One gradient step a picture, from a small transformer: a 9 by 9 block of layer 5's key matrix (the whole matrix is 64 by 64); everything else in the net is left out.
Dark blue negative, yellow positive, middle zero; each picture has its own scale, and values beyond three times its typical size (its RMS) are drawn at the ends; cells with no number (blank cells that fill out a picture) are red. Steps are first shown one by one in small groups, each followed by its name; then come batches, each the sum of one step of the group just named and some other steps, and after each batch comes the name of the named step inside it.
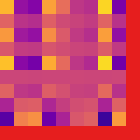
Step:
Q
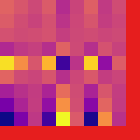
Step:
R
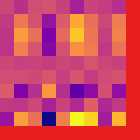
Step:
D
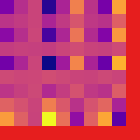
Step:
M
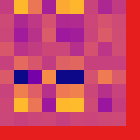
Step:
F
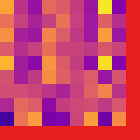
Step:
Q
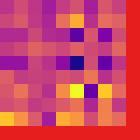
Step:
M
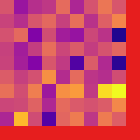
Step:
Q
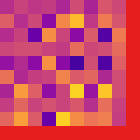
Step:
M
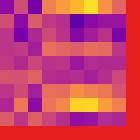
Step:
M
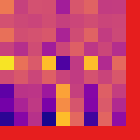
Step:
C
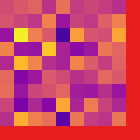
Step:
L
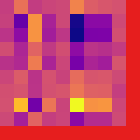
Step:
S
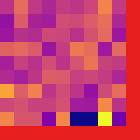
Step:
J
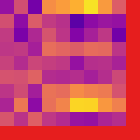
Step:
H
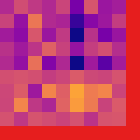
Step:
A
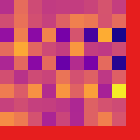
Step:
J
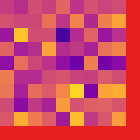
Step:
L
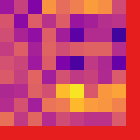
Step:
H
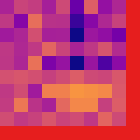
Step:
A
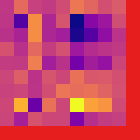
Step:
S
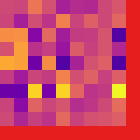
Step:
C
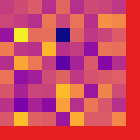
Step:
L
